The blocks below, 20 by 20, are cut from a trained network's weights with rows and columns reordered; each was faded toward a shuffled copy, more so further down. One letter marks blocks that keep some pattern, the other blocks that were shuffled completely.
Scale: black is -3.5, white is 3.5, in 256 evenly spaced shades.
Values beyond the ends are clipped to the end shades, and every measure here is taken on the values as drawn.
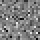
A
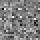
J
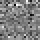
J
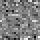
J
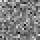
A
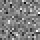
A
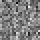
J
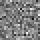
J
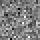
A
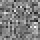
J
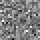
A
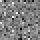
A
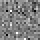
J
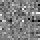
J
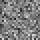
A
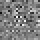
J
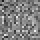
J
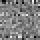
J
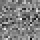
J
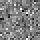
A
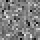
A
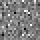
A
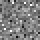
A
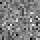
J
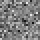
A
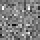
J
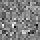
J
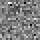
J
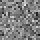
A
